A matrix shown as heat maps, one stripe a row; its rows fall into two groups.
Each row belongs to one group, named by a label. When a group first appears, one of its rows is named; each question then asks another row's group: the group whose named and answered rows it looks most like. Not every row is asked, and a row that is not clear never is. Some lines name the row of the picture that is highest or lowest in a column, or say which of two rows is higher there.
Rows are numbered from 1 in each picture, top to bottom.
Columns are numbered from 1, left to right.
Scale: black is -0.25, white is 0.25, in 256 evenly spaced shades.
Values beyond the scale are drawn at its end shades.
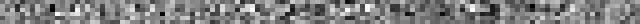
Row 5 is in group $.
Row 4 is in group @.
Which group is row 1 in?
$
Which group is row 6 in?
@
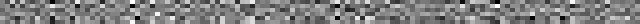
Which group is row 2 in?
$
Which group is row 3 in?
$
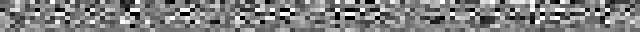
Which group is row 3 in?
$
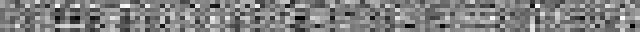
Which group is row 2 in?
@
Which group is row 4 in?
$
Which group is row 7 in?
@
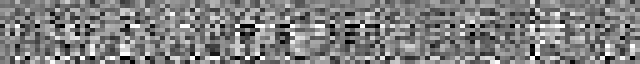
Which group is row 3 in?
@
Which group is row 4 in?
$
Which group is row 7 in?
$
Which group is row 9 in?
$
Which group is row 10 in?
@
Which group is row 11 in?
$
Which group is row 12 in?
@
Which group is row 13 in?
@
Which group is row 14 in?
@
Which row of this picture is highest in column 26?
14
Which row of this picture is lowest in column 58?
7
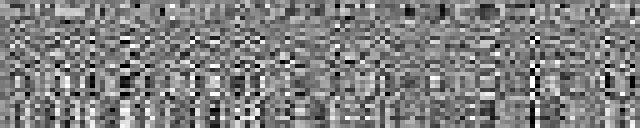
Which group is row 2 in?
$
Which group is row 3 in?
@
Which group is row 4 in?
@
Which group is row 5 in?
$
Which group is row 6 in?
@
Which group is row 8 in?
$
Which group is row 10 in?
@
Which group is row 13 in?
@
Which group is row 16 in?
$
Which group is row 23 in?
$
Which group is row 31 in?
@
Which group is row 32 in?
@
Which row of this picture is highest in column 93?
8
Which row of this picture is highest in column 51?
30
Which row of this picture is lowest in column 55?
14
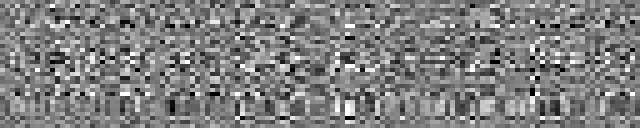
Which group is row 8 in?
@
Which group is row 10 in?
$
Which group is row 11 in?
@
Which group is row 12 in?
$
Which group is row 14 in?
$
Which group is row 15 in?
@
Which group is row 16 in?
$
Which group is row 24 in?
@
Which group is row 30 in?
$
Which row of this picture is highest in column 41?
7
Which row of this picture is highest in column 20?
19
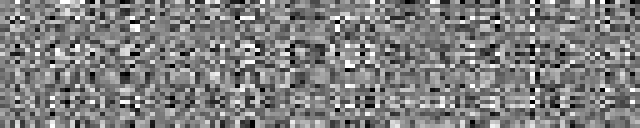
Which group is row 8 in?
$
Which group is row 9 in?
$
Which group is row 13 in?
@
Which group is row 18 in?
$
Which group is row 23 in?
@
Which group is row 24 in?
@
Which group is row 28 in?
$
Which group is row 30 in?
@
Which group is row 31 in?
$
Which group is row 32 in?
$
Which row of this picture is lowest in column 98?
14
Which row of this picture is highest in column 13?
1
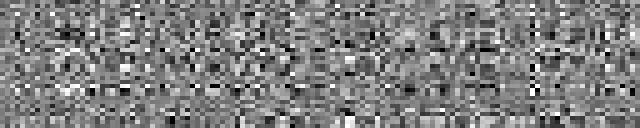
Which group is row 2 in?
$
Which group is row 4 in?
$
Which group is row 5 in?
@
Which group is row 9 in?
@
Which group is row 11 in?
$
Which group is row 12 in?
$
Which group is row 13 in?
@
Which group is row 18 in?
@
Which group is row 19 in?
$
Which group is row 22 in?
@
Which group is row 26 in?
$
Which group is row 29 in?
$
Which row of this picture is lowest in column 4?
9
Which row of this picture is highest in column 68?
2
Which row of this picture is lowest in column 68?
11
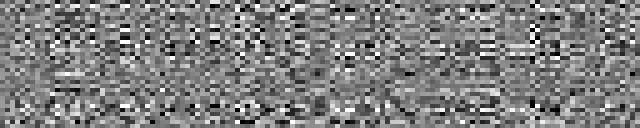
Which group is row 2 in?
@
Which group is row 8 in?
@
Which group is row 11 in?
@
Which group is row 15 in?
$
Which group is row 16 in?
@
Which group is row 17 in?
$
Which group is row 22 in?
@
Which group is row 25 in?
$
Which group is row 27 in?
@
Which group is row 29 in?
@
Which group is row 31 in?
$
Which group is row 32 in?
$
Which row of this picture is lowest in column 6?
10
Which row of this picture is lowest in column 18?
31
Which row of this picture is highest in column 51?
26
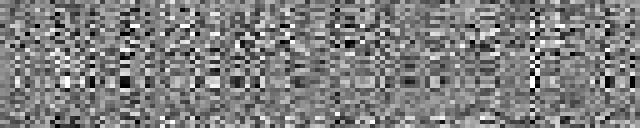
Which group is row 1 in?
$
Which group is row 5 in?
$
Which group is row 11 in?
$
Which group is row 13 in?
@
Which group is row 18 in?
@
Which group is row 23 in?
@
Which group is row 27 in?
$
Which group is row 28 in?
@
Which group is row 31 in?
$
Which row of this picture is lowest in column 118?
7
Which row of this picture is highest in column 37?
7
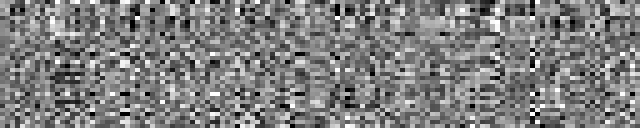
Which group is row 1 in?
@
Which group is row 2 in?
$
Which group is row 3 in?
$
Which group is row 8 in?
$
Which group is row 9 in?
@
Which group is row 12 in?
$
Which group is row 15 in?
$
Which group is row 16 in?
@
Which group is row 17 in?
@
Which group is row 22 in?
$
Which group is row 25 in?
$
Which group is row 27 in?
$
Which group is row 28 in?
@
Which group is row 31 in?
@
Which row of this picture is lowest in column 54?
5
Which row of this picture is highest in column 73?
27
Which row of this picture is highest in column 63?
26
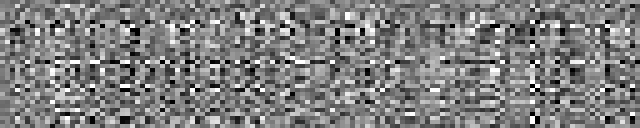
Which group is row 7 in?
$
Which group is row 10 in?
$
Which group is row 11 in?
$
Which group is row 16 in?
@
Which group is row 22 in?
@
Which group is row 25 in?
@
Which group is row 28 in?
@
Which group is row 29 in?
@
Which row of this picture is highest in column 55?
16
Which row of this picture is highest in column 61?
16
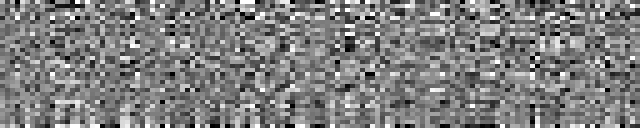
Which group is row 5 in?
$
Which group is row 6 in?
$
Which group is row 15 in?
@
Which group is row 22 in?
$
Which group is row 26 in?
@
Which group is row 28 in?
@
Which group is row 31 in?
@
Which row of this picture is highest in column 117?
32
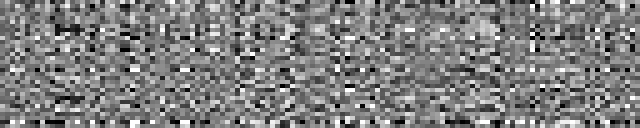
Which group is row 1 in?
$
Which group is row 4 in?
$
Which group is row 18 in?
$
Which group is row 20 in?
@
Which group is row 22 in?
$
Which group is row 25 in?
@
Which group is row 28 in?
@
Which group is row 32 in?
$
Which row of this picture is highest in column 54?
1
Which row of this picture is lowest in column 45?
15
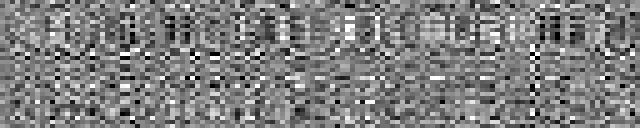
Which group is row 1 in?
$
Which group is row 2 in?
$
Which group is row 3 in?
@
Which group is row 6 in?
@
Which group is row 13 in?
$
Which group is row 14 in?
@
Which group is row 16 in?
@
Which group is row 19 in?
@
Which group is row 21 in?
@
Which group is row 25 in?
@
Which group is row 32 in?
$
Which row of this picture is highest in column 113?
13
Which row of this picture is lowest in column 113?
26
